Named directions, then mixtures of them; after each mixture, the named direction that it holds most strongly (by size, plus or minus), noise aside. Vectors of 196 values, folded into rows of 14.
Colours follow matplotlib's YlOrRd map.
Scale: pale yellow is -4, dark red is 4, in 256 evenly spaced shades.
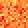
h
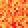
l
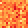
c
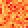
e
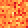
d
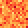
e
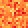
d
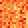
c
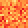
h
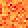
e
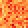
e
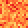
e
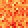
l
